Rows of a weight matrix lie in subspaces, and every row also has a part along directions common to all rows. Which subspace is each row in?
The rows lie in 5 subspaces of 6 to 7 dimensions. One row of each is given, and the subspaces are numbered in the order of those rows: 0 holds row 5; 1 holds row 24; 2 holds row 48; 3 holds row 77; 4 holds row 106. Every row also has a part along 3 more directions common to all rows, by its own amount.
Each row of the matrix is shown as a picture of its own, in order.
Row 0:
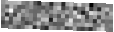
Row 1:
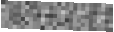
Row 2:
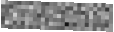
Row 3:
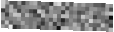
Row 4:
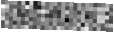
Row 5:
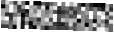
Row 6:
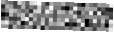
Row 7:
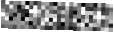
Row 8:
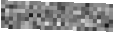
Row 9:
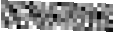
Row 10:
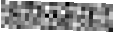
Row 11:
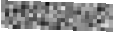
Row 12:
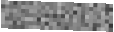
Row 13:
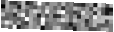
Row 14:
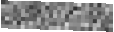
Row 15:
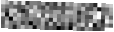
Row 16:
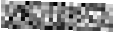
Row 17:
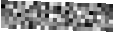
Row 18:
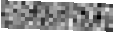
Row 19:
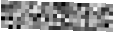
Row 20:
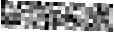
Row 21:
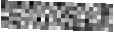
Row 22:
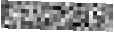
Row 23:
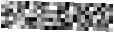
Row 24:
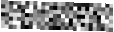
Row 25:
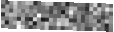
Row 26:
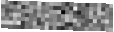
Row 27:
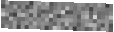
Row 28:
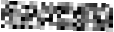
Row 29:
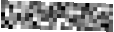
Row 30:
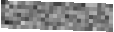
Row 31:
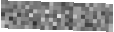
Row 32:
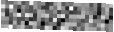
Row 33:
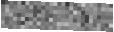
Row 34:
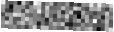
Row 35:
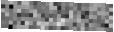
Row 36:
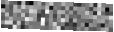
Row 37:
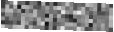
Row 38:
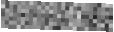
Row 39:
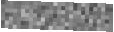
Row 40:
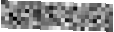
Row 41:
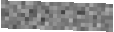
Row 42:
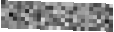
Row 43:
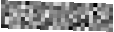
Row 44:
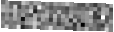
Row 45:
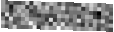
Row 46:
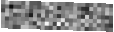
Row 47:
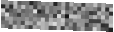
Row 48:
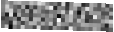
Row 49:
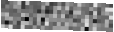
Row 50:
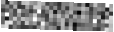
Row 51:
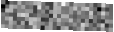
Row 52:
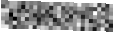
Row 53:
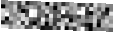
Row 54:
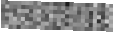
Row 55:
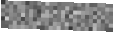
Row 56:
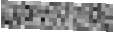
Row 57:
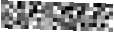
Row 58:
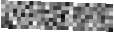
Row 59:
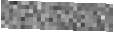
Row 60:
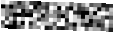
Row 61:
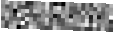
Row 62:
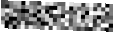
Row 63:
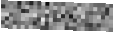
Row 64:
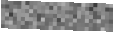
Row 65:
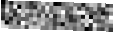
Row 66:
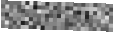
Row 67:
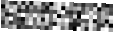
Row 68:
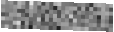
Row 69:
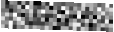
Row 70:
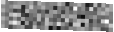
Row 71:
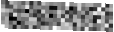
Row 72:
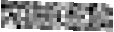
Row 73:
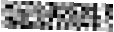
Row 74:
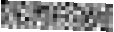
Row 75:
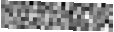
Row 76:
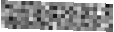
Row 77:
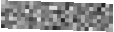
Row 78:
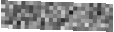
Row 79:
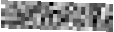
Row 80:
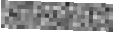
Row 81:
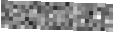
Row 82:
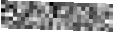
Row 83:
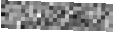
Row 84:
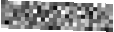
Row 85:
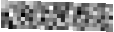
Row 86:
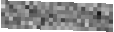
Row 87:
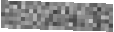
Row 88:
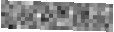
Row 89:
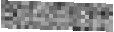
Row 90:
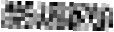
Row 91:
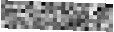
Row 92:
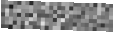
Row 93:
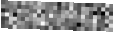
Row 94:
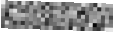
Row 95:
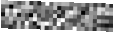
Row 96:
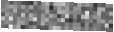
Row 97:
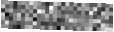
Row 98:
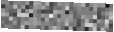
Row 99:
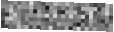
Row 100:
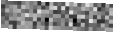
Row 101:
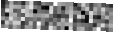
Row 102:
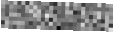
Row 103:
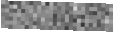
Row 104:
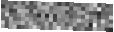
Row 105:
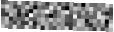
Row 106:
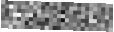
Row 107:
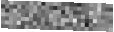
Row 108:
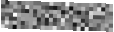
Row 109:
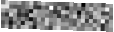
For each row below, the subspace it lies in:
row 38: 2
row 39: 0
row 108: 3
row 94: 0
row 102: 0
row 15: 0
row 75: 2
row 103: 1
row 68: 1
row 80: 3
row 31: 2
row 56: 2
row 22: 3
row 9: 0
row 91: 2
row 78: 4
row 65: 1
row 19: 4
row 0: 0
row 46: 4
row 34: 0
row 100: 1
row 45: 0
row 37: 1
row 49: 2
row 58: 2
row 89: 3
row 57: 1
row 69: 2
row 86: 0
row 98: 2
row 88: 4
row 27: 2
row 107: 1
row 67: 2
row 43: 3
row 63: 1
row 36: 4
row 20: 1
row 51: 2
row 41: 1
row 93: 3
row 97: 4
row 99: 3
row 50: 3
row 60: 4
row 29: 4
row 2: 4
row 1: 2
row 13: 2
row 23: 3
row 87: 1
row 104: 0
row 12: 3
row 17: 0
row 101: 0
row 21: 1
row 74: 0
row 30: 1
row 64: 2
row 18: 0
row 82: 3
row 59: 1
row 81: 0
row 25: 4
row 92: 4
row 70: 1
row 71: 3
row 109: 2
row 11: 4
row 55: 3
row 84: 1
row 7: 0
